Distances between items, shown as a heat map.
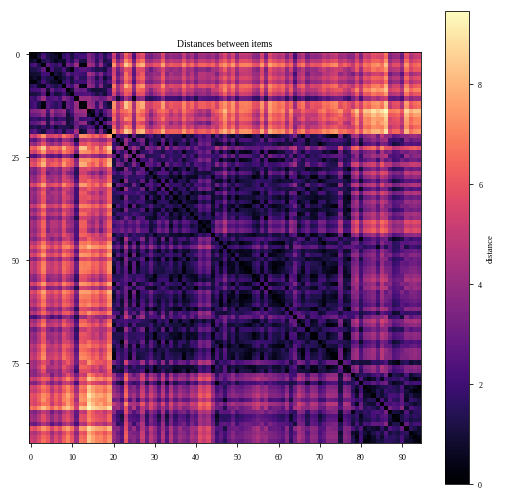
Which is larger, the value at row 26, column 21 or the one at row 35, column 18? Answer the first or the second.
the second
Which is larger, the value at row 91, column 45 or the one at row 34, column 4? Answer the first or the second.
the second
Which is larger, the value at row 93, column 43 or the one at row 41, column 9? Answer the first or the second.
the first
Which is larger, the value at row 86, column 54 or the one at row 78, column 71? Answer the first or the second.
the first
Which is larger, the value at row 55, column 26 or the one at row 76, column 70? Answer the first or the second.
the first
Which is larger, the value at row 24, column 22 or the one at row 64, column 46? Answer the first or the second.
the second
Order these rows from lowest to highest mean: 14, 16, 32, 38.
38, 32, 16, 14
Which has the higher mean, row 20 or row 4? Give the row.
4
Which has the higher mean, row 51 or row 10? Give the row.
10
